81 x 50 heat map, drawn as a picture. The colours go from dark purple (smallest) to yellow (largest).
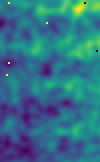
Values rise toward the top right. Neither half mirrors the other. Horizontal stripes repeat 4 times down the table. Six lone cells stand out: four far higher and two far lower than their neighbours.
